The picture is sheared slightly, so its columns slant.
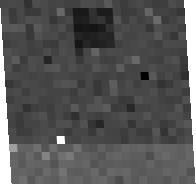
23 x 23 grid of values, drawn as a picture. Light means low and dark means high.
Odd patch: higher, in the top middle. Stripes: none. Histogram: skewed, a long tail of low values. Seam: horizontal, 80% of the way down, the top part higher. Ninth with the highest average: top middle. Calmest part: middle left.
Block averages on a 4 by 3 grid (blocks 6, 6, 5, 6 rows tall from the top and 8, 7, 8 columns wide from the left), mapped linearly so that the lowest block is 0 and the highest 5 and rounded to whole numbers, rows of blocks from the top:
353
333
333
011
